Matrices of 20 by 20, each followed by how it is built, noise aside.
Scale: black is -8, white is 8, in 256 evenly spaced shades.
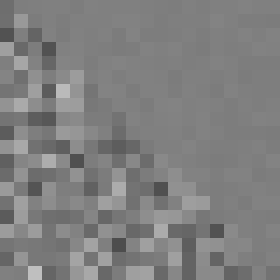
lower triangular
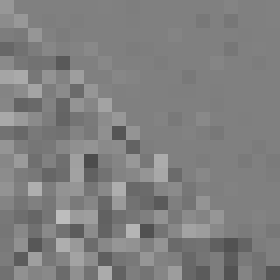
lower triangular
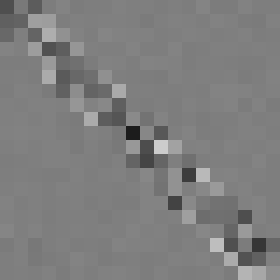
banded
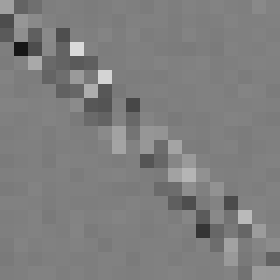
banded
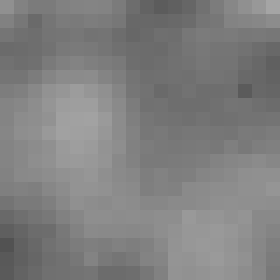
smooth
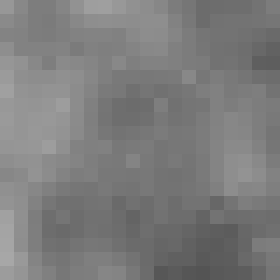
smooth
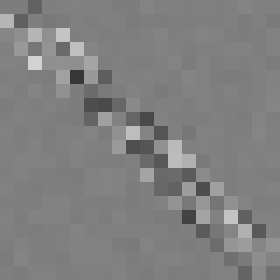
banded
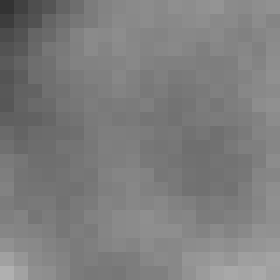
smooth
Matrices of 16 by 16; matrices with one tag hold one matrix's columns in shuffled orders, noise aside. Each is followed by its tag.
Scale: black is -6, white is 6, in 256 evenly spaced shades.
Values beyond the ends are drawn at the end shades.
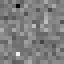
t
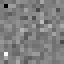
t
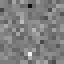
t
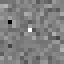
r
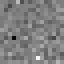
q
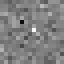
r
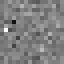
r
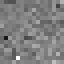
q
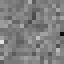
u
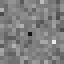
u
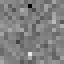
t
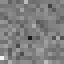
q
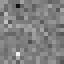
t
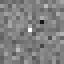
r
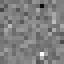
t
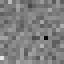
q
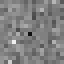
u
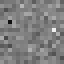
r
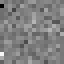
t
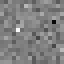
r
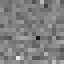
q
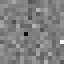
u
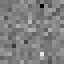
t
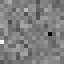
u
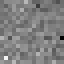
q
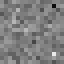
t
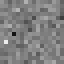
u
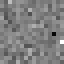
u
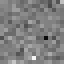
q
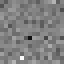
q
